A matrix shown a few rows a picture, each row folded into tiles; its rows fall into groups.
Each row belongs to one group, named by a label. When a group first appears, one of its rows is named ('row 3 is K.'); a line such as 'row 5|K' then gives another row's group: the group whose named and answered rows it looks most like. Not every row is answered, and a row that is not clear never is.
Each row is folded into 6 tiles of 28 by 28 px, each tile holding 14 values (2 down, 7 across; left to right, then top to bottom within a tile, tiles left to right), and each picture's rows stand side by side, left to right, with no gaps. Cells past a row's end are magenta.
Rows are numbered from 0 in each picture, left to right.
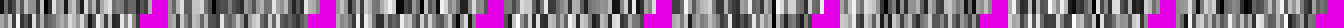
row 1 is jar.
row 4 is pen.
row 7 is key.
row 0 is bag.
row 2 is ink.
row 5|jar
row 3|bag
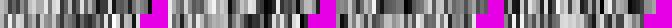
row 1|ink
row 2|key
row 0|ink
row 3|bag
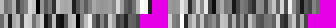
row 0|jar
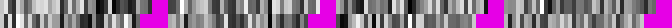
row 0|ink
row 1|pen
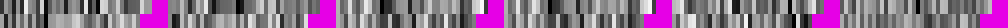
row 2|jar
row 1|key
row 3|jar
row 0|bag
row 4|ink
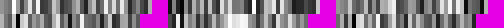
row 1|bag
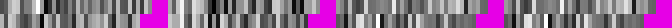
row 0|pen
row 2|key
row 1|jar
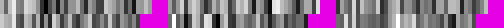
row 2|bag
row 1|jar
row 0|jar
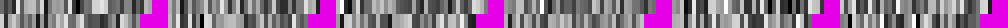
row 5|jar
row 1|ink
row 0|bag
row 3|key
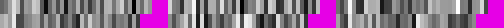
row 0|pen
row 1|bag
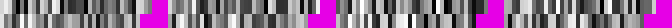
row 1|bag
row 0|ink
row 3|bag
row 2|bag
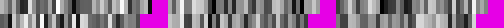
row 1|jar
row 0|key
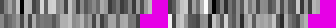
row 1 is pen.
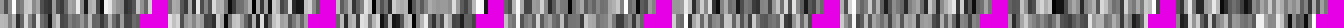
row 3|pen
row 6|pen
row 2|jar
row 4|key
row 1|ink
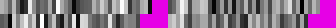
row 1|pen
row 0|key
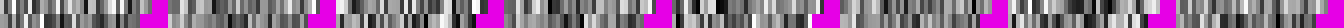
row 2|ink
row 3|pen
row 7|jar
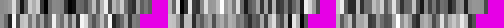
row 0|key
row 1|ink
